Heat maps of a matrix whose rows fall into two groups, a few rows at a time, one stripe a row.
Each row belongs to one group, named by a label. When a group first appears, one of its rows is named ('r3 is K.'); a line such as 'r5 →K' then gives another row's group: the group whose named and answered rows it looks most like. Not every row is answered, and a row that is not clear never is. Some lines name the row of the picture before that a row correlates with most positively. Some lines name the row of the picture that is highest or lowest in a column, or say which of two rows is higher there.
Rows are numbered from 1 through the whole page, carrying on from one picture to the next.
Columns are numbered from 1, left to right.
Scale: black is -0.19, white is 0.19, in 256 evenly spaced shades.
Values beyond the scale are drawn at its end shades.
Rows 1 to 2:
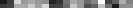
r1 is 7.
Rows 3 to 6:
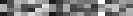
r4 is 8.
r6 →7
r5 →8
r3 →7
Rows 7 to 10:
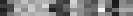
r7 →7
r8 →7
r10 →7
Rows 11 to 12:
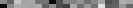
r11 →7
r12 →7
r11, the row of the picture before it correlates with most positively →9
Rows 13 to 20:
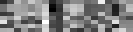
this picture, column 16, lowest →20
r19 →7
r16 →7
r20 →8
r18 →8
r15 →7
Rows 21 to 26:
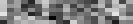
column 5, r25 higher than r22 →Yes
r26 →7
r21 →8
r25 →7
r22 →8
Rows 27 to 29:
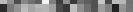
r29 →7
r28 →7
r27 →8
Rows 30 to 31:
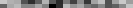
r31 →7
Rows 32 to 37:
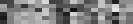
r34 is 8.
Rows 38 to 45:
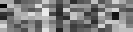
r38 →8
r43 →8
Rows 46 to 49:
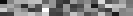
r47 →8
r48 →8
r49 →7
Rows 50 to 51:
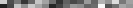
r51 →7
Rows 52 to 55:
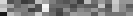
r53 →8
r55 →7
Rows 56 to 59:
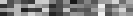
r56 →8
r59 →7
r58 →8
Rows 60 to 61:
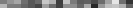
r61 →8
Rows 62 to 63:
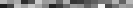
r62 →8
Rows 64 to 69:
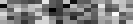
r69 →8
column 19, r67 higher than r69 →No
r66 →7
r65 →7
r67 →8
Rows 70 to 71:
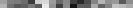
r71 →8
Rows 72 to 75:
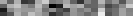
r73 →7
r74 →7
